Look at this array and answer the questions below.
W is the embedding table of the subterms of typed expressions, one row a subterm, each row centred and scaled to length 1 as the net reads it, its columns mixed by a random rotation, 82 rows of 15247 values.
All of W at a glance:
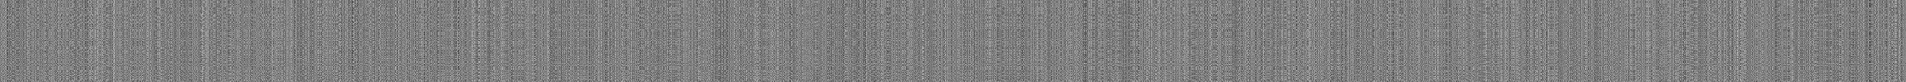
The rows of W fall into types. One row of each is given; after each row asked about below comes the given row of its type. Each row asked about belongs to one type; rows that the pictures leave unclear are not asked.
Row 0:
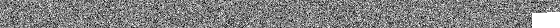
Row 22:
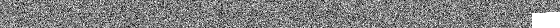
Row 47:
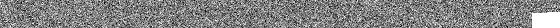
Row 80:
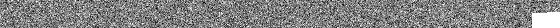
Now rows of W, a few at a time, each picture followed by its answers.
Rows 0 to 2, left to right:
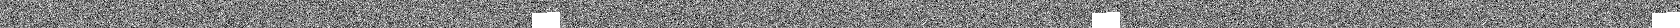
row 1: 22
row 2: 22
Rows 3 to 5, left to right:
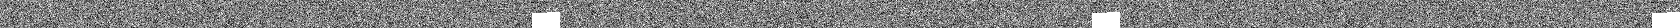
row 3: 0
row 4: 80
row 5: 0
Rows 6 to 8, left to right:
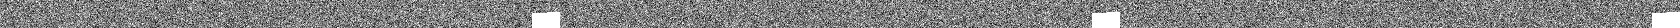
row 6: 80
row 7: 80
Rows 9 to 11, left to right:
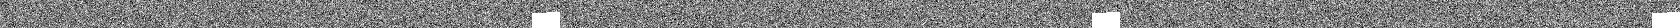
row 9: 80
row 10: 22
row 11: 47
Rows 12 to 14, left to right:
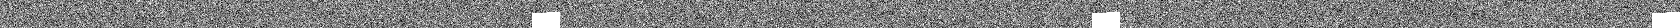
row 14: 22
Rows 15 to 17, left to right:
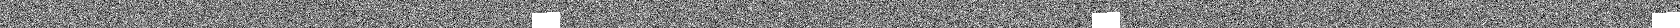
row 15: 0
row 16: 80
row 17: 22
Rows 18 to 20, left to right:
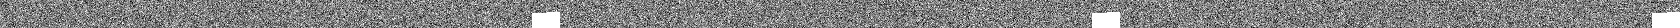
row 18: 80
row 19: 0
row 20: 0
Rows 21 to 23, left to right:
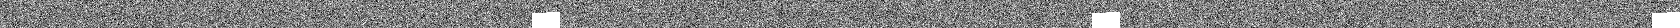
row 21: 22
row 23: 0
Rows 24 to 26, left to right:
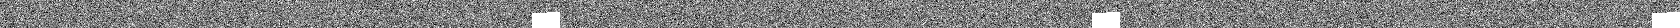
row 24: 80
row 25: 22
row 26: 80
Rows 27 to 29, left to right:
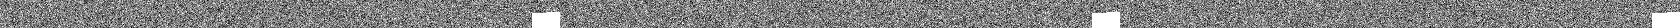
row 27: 0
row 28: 80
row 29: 0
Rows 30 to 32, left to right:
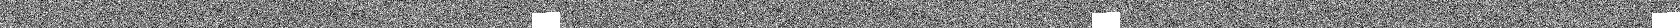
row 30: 22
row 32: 47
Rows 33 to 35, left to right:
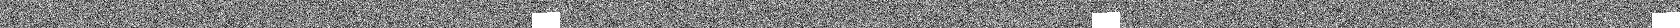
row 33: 0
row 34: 47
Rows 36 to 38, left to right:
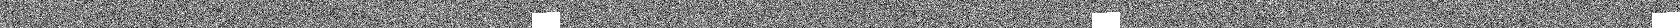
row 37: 0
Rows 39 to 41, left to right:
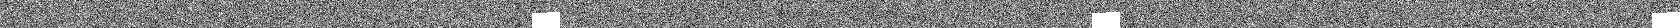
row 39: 80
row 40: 22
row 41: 80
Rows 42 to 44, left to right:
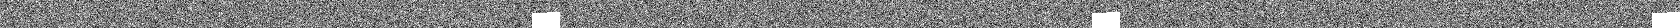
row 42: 80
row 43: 80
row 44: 47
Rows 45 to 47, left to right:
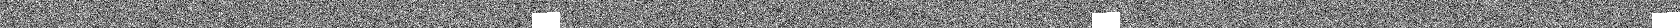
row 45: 80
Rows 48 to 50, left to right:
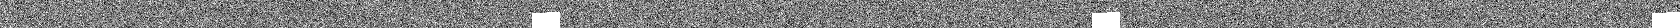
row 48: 47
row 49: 0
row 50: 22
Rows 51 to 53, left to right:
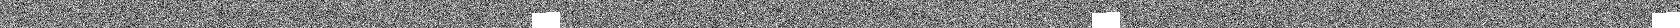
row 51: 22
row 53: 22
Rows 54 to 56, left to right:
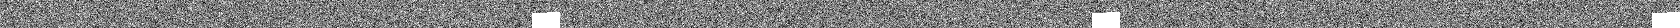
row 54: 80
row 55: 0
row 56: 47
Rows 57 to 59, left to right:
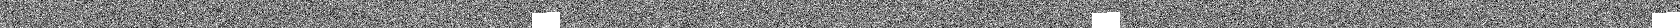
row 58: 47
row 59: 22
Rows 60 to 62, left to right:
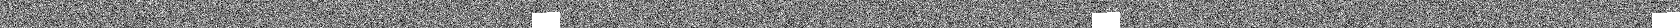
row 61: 0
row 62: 0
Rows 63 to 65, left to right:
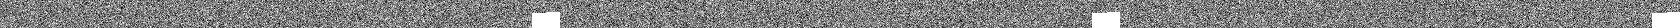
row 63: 22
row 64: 47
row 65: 0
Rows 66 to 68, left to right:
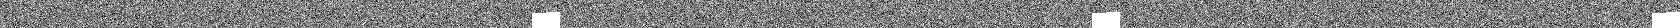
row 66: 22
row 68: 80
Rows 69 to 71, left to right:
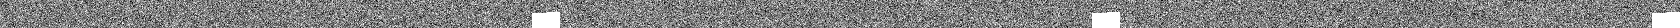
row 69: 80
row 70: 47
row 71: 22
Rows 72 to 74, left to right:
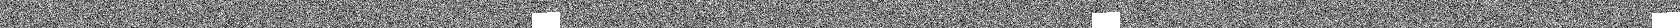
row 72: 0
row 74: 47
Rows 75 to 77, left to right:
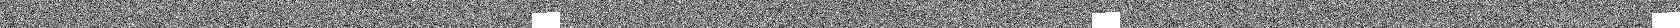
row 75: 80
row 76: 0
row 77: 47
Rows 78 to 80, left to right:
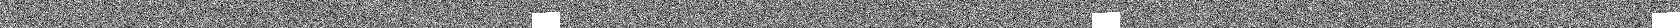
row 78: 47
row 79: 0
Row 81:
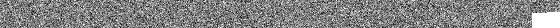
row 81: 80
